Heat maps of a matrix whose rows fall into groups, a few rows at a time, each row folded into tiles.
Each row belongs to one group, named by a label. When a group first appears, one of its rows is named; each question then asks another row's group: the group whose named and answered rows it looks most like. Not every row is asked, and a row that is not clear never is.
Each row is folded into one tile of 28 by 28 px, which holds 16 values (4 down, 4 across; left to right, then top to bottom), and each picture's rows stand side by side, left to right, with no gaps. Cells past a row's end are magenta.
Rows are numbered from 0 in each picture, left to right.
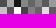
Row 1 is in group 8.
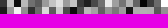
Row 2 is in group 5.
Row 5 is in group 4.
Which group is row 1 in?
8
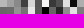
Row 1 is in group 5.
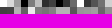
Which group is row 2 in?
4
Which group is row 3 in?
4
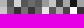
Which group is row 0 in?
5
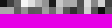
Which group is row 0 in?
4
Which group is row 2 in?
5
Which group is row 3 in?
5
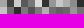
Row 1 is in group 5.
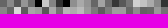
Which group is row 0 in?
8
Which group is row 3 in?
5
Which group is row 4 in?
4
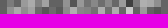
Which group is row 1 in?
5
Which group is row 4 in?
8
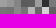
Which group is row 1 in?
8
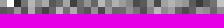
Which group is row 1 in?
5
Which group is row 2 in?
8
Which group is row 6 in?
5
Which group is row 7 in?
4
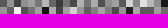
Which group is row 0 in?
8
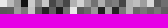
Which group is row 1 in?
5
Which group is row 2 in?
8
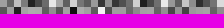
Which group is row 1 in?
4
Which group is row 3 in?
8
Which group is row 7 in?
4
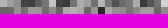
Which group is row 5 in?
4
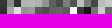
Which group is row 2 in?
8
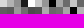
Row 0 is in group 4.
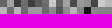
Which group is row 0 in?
8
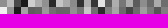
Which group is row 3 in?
5
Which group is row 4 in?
5
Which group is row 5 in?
5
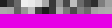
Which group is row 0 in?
4
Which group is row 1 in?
5
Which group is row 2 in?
5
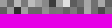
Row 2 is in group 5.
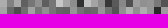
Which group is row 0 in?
5
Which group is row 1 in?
8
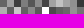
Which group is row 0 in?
8
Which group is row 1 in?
8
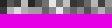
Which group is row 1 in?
4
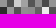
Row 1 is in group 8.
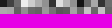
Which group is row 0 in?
4
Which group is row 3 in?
8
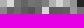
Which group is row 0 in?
5
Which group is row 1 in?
8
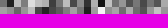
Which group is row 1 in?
5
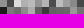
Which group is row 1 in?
5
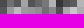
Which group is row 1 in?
4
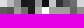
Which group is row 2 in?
4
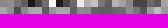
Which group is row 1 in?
4
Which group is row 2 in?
4
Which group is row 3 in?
5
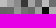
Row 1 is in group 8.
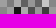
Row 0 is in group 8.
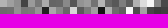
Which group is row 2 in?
8
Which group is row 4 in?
8
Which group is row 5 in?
5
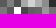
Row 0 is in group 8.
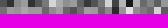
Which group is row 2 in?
5
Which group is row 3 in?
4
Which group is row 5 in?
8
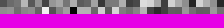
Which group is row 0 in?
4
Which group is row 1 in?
8
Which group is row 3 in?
8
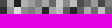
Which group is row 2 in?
5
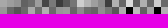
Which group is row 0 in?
5
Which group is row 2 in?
4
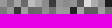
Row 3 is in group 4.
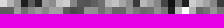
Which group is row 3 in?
4
